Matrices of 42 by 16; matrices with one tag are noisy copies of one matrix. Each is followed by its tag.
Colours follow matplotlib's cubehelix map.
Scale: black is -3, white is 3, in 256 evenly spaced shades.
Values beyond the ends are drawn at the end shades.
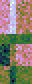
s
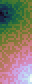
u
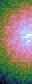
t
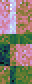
s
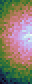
t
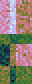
s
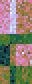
s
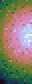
t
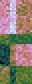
s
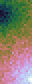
u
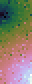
u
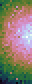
t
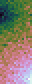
u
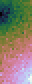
u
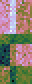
s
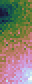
u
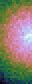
t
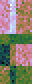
s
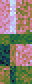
s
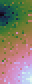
u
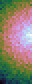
t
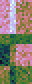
s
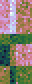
s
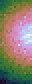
t
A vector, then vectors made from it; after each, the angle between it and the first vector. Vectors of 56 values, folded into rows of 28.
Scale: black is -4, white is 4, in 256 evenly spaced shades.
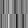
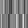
nearly opposite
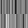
partly aligned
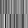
partly aligned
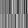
partly opposed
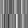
nearly opposite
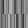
nearly parallel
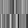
partly opposed
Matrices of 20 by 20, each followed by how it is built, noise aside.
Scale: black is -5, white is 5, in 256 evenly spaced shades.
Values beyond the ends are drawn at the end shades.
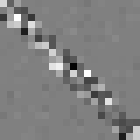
banded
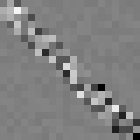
banded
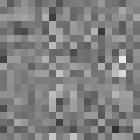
low rank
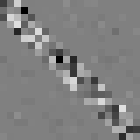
banded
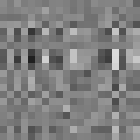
low rank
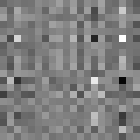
low rank
